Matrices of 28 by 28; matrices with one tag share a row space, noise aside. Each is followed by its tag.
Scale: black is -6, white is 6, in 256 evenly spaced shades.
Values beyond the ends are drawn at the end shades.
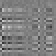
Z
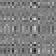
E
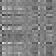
Z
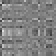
Z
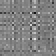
E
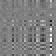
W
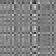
E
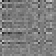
Z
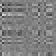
Z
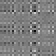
E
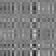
E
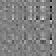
W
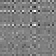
E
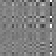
W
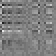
Z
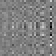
W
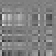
Z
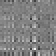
E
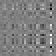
W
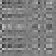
Z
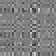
E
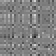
E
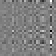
W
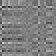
Z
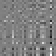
W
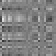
Z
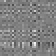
E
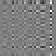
W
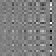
W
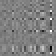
W
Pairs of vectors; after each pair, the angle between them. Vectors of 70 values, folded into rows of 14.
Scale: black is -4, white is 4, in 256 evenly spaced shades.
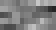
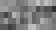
nearly parallel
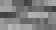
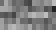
nearly parallel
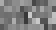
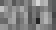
partly opposed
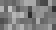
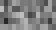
partly aligned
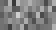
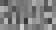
orthogonal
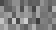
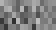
nearly opposite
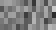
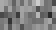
orthogonal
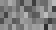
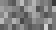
nearly opposite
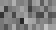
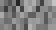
orthogonal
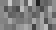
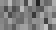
nearly parallel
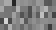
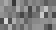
nearly parallel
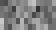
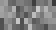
nearly opposite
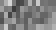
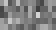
orthogonal
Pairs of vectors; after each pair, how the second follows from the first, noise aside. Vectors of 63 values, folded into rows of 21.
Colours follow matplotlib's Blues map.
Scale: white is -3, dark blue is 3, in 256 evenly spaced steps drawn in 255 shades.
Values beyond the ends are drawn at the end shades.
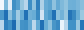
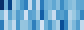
negated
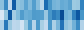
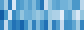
negated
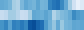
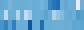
partly zeroed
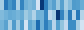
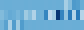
partly zeroed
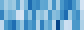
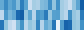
negated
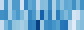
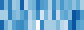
negated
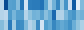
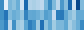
negated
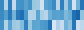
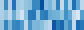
negated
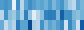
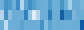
partly zeroed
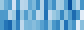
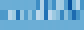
partly zeroed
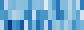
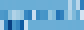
partly zeroed
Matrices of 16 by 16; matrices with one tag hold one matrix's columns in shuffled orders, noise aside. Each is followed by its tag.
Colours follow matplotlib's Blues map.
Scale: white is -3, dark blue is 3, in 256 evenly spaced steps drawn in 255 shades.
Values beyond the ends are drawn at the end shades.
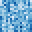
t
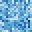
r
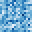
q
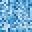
q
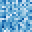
r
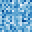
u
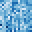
t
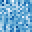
t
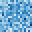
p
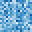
u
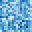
r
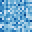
q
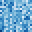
t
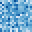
p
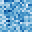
u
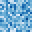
p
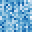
t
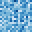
u
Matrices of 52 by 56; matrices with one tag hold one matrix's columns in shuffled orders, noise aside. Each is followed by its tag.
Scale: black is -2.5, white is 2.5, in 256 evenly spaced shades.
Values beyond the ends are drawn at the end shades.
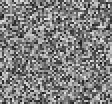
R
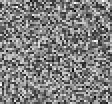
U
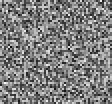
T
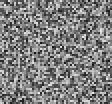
T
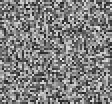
R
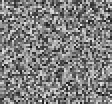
T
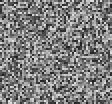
R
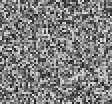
T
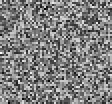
R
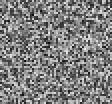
T
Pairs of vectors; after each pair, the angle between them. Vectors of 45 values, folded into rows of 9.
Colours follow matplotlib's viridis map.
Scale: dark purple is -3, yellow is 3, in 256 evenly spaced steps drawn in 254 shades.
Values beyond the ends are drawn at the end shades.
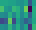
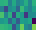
orthogonal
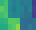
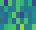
orthogonal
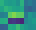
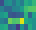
nearly opposite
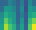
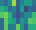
partly aligned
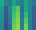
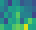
partly aligned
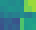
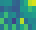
partly aligned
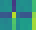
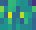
partly opposed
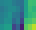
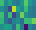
orthogonal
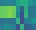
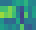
nearly parallel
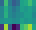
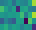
orthogonal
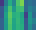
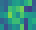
partly aligned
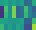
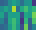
orthogonal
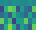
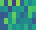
orthogonal
